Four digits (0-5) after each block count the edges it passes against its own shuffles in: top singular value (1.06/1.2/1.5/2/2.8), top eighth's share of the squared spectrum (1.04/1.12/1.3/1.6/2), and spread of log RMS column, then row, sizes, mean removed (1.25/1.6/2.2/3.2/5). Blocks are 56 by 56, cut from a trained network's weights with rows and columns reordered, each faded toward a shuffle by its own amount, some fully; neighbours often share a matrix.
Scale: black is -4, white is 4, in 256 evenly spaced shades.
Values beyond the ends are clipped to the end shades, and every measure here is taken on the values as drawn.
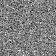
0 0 0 0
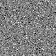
1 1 0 0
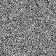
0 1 0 0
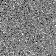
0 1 0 0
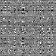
3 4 3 2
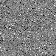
0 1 0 0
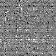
3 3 2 1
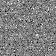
1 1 0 0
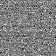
1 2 1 0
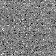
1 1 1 0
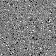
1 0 0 0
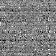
3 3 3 1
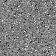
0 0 0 0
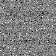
2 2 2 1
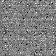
2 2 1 0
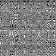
3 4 3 2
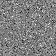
0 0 0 0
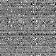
3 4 3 2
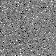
0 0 0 0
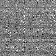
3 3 2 1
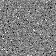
0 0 0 0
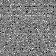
2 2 1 0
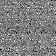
2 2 0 0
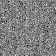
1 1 0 0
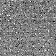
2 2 1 0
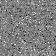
0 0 0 0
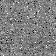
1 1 1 0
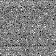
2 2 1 0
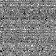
3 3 2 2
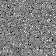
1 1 0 0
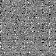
2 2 2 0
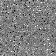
1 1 0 0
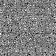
1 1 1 0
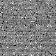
2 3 2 0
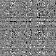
3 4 3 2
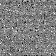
1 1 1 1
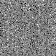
1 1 0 0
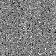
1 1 0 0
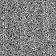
1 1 0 0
